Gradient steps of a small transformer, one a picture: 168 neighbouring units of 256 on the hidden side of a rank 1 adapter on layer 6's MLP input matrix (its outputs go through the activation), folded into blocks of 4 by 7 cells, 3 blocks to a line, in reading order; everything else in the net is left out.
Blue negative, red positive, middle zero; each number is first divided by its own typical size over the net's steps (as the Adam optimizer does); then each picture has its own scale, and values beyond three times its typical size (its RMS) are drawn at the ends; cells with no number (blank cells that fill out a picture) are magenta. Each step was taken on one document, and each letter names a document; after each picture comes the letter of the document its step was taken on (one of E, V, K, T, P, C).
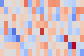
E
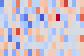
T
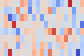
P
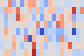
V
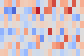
T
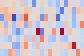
E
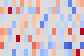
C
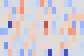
P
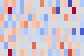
C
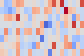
T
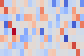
E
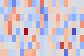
V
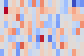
T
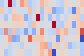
E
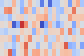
C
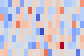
V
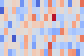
C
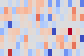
P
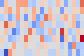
E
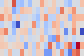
C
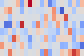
C
